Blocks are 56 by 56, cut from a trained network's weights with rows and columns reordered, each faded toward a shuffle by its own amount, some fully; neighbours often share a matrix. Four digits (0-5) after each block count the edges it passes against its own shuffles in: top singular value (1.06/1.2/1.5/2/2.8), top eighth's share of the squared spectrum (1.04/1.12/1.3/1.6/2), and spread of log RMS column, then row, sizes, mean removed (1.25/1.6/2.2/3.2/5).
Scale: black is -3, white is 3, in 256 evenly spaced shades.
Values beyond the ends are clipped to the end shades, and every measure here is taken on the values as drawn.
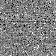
1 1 1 0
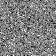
1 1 0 1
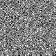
2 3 1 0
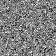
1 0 0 0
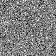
0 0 0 0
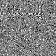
3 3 0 2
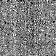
2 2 0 2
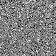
0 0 0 0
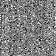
1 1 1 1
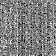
3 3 1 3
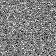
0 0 0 0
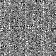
2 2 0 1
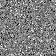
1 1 0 0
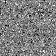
1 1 0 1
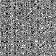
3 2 0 2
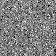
0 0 0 0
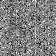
2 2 0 1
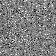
0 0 0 0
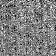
2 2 0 1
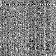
3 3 0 2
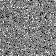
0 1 0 0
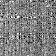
3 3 0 3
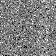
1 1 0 0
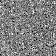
1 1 0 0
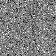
0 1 0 0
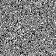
1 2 0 0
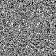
2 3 1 1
